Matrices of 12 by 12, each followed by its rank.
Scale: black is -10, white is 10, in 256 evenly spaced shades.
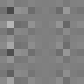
one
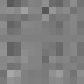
two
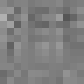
two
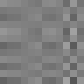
one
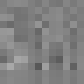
two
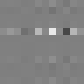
one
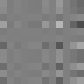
one
